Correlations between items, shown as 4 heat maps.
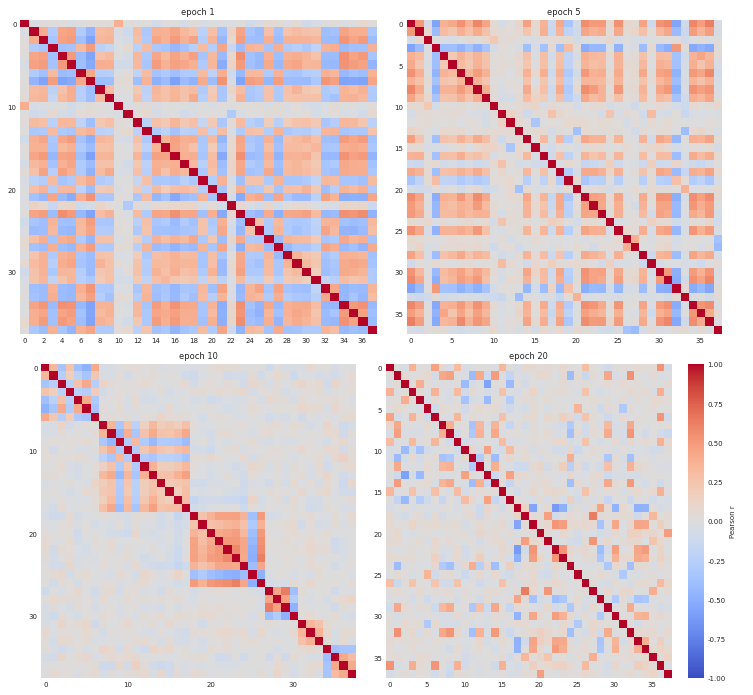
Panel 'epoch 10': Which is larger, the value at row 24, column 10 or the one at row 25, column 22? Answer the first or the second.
the first
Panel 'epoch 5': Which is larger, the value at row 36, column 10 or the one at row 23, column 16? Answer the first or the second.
the second
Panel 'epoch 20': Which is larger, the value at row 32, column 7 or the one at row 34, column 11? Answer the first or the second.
the first
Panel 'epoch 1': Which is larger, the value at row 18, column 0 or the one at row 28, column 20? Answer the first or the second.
the second
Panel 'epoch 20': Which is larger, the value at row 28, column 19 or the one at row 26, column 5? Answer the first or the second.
the second
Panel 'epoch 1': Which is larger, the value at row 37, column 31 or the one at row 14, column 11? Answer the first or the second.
the second
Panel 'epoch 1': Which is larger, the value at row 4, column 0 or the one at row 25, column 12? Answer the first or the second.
the first
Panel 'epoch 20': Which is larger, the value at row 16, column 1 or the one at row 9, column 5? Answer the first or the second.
the second
